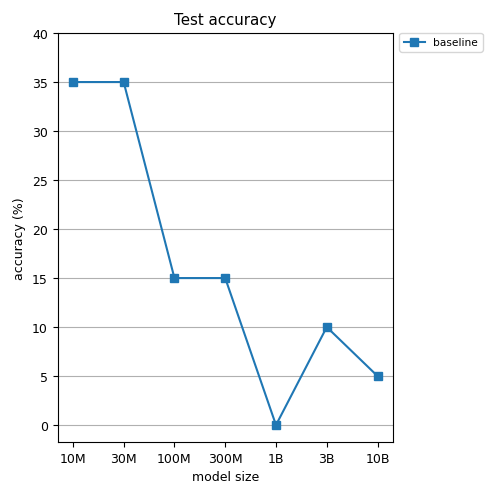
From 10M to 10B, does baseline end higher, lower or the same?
lower
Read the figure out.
Title: Test accuracy
x-axis: model size, ticks 10M 30M 100M 300M 1B 3B 10B
y-axis: accuracy (%), ticks 0 5 10 15 20 25 30 35 40
Legend: baseline
Values:
baseline: 35 35 15 15 0 10 5
